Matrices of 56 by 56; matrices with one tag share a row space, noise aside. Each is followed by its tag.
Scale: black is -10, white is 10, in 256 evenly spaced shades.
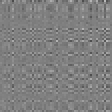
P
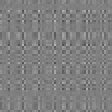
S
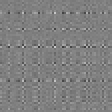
S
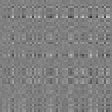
P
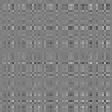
P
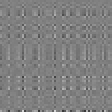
S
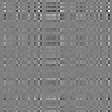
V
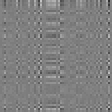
V
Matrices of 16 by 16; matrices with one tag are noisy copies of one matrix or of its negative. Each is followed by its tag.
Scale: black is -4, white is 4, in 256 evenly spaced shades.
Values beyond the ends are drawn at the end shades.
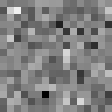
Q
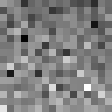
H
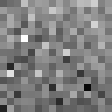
H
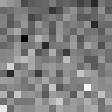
H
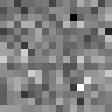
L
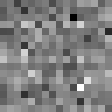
L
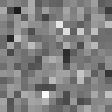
Q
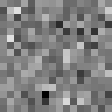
Q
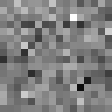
L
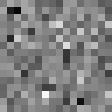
Q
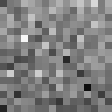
H
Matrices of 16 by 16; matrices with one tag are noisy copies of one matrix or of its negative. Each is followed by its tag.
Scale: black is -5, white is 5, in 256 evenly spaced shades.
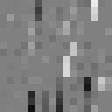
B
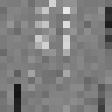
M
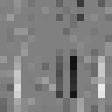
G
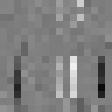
G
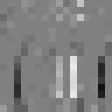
G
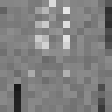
M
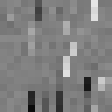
B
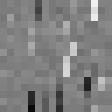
B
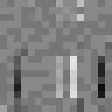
G
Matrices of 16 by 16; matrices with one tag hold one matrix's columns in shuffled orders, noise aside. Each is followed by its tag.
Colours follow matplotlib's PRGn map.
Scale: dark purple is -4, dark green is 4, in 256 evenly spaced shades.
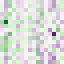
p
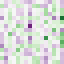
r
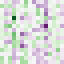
r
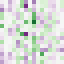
p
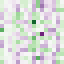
p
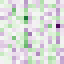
r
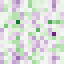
p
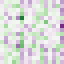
r
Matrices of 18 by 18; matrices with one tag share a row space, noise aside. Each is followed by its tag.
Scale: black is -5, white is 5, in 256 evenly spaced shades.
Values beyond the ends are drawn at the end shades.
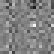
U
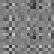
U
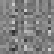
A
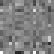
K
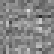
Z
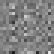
A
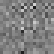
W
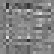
Z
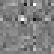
W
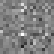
W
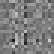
A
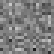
K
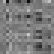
Z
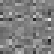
K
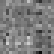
Z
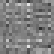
Z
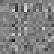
A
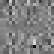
U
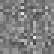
W
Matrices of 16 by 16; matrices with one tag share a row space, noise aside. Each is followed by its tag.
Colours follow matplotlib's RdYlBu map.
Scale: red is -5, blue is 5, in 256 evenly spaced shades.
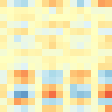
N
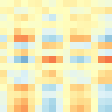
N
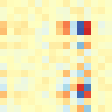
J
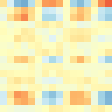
N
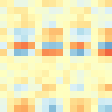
N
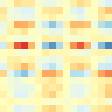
N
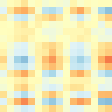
N
